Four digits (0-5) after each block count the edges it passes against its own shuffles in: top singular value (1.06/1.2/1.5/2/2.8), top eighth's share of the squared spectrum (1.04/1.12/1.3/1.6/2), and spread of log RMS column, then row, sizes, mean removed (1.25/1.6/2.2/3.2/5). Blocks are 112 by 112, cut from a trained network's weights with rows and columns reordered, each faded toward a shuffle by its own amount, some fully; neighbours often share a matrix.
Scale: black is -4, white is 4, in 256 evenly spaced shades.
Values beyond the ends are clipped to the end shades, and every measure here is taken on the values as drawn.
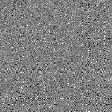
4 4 2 2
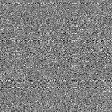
4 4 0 3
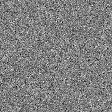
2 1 0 0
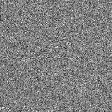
3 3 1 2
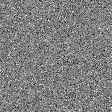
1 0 0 0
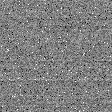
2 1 0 0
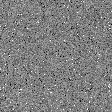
0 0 0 0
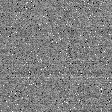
2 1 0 0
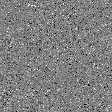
2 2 1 0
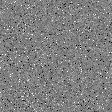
0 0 0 0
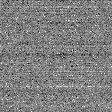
3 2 1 1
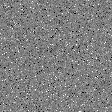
0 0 0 0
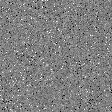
0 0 0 0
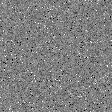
0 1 0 0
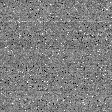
2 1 1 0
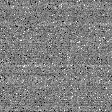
3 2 1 0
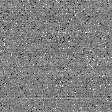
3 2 1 0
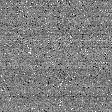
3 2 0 0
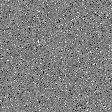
0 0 0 0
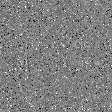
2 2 0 1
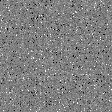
2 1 0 1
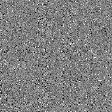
3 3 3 2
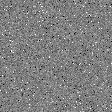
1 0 0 0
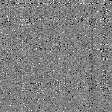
3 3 2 3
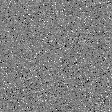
1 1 0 0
